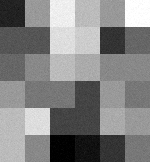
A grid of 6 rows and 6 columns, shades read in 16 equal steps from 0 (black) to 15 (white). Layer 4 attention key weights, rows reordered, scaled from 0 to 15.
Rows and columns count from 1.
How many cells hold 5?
2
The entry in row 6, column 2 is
8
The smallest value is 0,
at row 6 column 3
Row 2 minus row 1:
3 -4 -1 1 -6 -9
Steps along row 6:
down down up up up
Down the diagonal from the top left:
2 5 11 4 10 7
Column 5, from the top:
9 3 8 9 10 3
